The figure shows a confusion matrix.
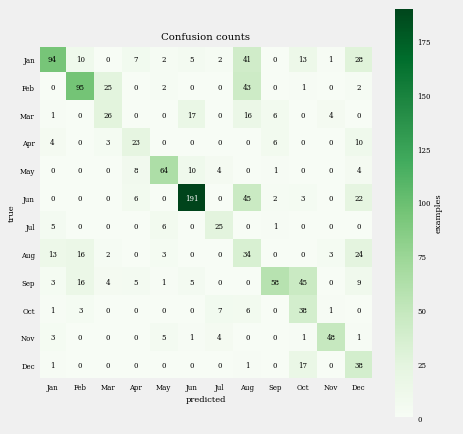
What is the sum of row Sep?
146
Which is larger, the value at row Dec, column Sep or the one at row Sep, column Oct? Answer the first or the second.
the second
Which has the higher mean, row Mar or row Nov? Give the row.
Mar
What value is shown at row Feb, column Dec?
2
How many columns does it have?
12
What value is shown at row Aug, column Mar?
2
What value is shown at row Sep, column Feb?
16
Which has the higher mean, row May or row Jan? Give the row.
Jan
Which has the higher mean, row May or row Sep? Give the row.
Sep
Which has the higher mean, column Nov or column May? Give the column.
May
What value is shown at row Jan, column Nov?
1
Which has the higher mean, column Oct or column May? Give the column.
Oct
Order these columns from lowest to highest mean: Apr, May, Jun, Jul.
Jul, Apr, May, Jun
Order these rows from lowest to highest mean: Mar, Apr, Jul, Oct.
Jul, Apr, Oct, Mar
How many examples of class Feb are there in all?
168
